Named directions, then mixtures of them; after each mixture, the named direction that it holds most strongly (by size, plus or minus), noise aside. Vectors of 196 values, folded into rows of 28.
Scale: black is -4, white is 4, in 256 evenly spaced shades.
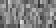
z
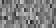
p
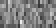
z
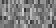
p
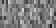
z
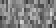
z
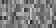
p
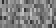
p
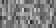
p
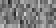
z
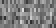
p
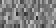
p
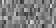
p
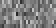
p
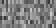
p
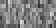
z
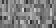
p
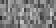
z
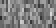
z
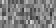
p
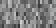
z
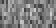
z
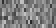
p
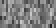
z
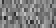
p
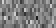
p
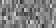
p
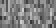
z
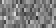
p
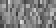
z
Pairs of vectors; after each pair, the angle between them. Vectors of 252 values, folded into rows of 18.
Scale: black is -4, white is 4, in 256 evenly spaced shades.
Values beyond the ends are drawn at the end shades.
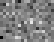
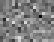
partly aligned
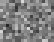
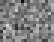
nearly opposite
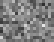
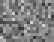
nearly parallel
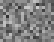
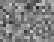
nearly opposite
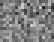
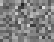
nearly opposite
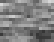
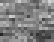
nearly parallel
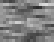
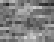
nearly opposite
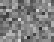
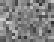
partly opposed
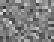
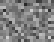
nearly opposite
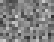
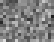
nearly parallel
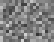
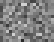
nearly opposite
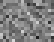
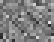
nearly opposite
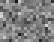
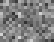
partly aligned
